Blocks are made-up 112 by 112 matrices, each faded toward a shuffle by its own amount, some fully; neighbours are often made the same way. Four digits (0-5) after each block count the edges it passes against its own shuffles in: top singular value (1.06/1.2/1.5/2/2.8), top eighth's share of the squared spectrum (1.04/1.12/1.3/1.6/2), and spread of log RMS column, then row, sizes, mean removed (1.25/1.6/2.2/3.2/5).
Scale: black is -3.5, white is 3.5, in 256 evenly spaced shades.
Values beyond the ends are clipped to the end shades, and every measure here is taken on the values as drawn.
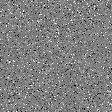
0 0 0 0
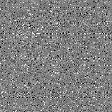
4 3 2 3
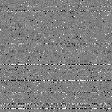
5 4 1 3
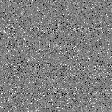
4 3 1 2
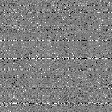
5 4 1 3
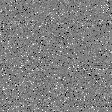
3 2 0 1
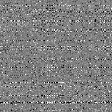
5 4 2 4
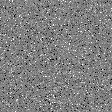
2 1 0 1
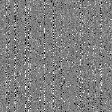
2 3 4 0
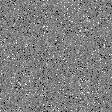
0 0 1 0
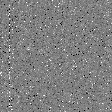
3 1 1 0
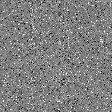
0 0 1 0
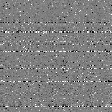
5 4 1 3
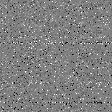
3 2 0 2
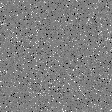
0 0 0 0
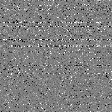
4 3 1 3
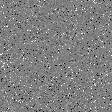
0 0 0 0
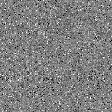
4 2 1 1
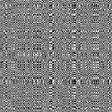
5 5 4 4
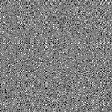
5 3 2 3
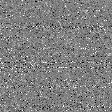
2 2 0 3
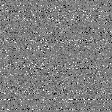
2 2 0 3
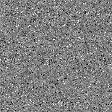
0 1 0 2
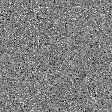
0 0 0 1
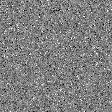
0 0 0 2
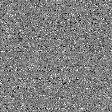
1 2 0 3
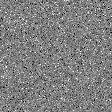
0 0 0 0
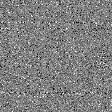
1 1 0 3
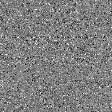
1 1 0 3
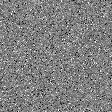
0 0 0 0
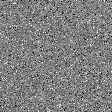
0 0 0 0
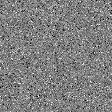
0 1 0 2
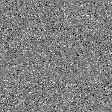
0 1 0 3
